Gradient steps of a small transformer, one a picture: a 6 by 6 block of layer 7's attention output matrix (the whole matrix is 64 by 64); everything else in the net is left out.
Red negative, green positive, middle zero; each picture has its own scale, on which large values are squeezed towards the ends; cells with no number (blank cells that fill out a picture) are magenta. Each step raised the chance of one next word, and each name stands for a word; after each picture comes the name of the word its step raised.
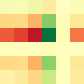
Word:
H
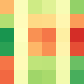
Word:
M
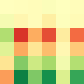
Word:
M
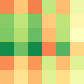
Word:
M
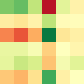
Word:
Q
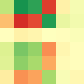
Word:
Q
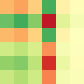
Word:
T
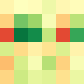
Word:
H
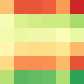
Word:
Q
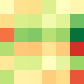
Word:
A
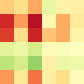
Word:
H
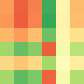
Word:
A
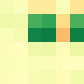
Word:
H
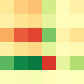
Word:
T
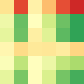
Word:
Q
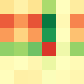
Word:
A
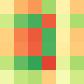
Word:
T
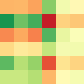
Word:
T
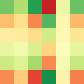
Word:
Q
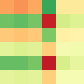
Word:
T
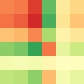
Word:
A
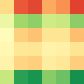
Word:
Q
